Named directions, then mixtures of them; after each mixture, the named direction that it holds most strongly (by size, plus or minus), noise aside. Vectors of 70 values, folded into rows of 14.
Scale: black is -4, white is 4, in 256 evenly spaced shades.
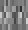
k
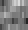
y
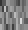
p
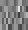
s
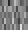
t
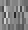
s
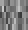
k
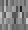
k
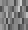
s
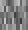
p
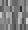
k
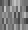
t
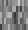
k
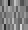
t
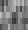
y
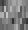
y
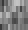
y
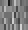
t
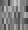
t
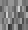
s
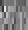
k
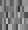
s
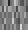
t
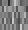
t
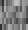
y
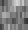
y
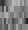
y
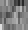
y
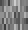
t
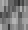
y
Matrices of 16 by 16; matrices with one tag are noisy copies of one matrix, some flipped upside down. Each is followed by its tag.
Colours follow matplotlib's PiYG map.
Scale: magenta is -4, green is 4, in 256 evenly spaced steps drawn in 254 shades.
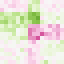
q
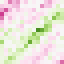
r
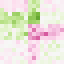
q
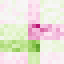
q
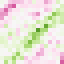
r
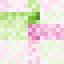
q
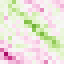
r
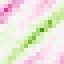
r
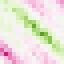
r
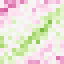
r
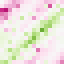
r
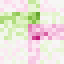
q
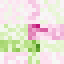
q
